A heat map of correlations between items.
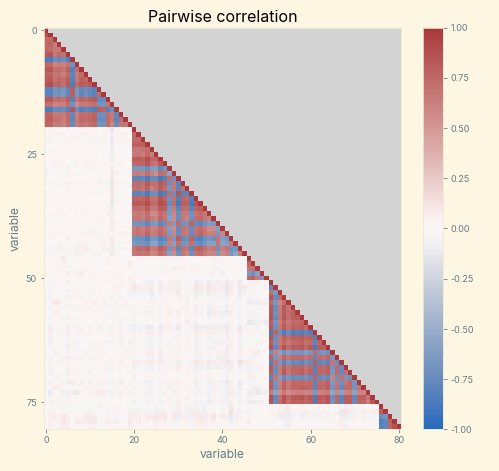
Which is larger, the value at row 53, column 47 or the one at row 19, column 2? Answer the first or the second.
the second
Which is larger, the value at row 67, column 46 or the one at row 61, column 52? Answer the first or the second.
the second
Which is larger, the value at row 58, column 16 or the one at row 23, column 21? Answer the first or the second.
the second
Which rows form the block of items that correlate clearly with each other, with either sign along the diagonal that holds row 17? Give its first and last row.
0 to 19
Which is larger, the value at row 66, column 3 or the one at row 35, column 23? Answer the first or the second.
the second
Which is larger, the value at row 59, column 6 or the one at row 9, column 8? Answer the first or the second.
the second
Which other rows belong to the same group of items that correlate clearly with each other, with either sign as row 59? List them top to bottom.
51, 52, 53, 54, 55, 56, 57, 58, 60, 61, 62, 63, 64, 65, 66, 67, 68, 69, 70, 71, 72, 73, 74, 75
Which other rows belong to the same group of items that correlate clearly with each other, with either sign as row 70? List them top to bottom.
51, 52, 53, 54, 55, 56, 57, 58, 59, 60, 61, 62, 63, 64, 65, 66, 67, 68, 69, 71, 72, 73, 74, 75
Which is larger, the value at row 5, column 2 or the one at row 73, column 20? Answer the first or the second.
the first
